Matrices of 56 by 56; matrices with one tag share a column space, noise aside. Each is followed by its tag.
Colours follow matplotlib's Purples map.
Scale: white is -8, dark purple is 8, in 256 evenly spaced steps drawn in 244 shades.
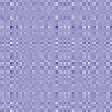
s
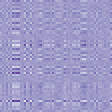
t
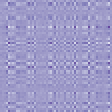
s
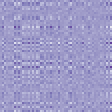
s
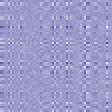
s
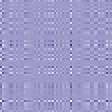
t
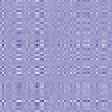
t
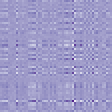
t
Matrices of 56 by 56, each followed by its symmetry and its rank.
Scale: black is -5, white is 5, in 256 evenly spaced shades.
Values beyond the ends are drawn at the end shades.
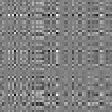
neither, rank two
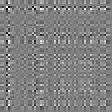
symmetric, rank two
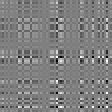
symmetric, rank one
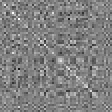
symmetric, rank five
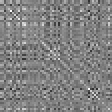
symmetric, rank five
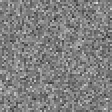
neither, full rank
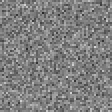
neither, full rank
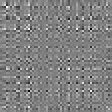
symmetric, rank three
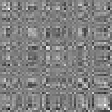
symmetric, rank three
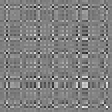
symmetric, rank two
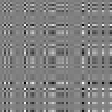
symmetric, rank one
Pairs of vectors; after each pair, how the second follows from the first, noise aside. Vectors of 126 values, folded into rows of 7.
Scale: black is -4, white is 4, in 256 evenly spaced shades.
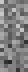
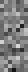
shuffled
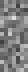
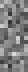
reversed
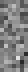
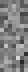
copied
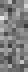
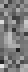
shuffled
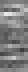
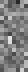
shuffled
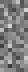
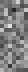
copied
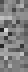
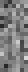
shuffled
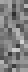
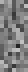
copied
